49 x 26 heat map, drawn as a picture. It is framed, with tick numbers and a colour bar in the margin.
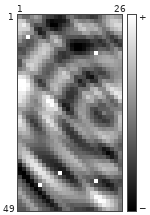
The middle left is the ninth with the highest average. Rings spread out from the middle right. No row or column stands out. Streaks slant down to the right. Five lone cells stand out, each far higher than its neighbours. The ninth with the lowest average is the top middle.
